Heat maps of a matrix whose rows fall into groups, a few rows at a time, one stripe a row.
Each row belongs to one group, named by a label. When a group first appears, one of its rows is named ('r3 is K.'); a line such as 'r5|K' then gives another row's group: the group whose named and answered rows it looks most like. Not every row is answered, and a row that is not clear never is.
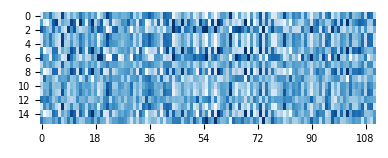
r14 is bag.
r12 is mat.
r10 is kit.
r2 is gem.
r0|kit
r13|kit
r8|bag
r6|gem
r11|kit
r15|gem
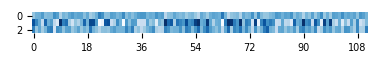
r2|gem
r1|gem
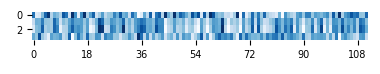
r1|kit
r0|bag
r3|mat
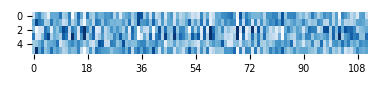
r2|bag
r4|kit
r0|mat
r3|bag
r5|mat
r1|mat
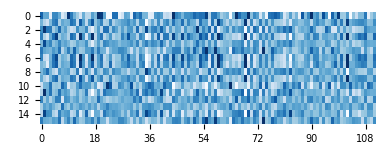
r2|mat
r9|bag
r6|bag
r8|mat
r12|gem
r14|mat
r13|kit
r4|mat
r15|gem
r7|bag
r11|mat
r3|bag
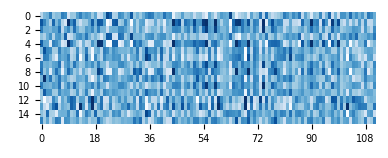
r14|mat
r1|gem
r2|gem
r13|bag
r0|kit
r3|kit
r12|bag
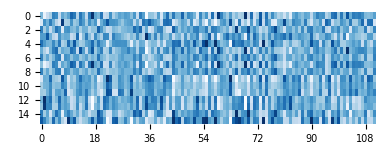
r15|gem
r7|bag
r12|mat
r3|mat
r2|gem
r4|gem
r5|bag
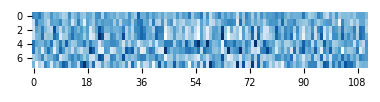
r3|kit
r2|kit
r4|gem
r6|kit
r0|mat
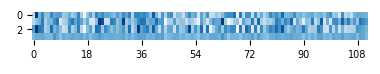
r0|mat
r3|kit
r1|kit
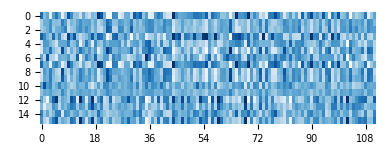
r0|gem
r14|gem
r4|mat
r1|kit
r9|kit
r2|kit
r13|bag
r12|bag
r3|gem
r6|mat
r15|bag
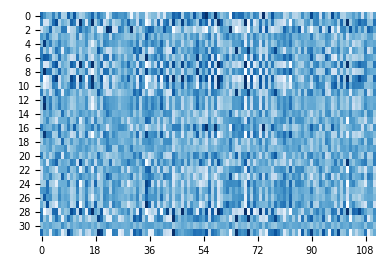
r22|mat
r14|kit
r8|mat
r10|bag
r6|mat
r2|kit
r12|mat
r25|mat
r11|gem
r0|gem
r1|bag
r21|bag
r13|mat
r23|kit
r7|bag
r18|kit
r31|gem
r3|mat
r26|mat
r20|gem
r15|mat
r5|gem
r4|mat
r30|kit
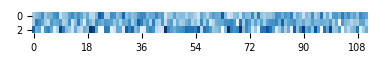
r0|kit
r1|mat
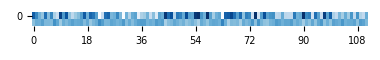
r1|kit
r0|gem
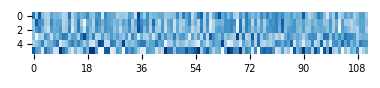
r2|mat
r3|bag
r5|gem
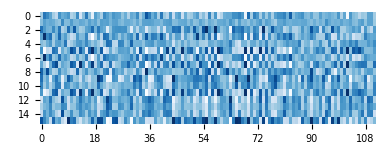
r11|bag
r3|mat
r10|gem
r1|kit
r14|kit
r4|kit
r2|gem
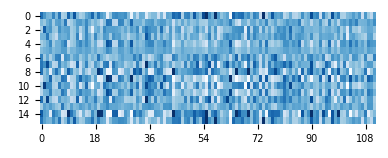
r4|kit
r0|gem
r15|gem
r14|gem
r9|kit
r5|kit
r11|kit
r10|mat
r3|mat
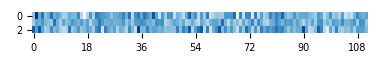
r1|kit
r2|mat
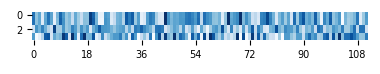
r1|gem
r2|kit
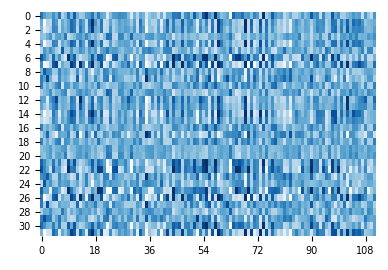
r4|bag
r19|kit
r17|mat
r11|kit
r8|mat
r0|gem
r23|mat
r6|gem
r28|kit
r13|bag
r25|gem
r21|gem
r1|bag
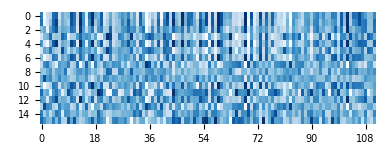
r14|gem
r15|gem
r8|kit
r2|bag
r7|mat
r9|mat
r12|bag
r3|kit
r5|kit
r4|bag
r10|bag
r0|bag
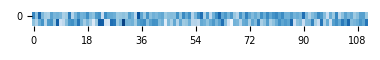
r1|kit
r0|mat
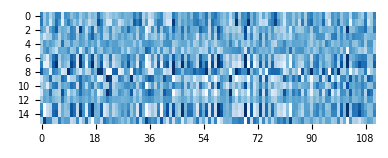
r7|bag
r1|gem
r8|gem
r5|mat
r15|mat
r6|bag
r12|kit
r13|bag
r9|kit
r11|kit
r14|bag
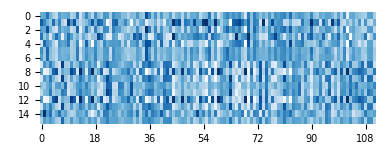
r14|mat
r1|gem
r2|mat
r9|kit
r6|mat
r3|gem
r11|kit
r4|mat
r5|mat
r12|bag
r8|bag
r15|kit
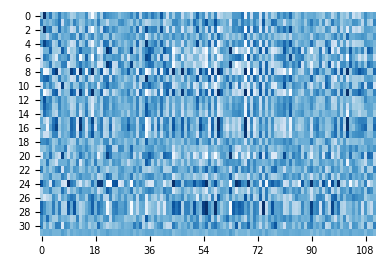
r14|mat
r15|bag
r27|gem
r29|mat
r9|mat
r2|mat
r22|gem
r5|kit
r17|bag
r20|kit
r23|kit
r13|mat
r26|bag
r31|kit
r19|kit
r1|gem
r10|kit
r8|bag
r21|mat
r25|kit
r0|mat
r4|mat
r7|kit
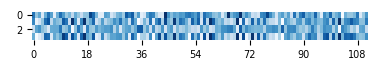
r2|mat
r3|bag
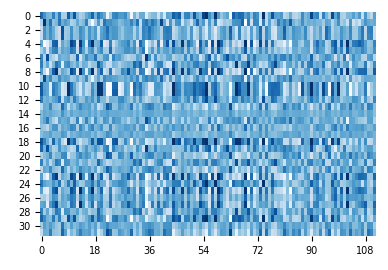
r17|kit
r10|gem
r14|kit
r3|kit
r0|gem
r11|gem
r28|gem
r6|mat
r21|gem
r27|bag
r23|bag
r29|gem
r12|gem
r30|kit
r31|kit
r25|bag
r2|kit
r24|gem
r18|gem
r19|mat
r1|mat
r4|bag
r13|kit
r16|bag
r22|kit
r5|bag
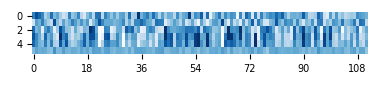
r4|gem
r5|kit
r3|gem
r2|gem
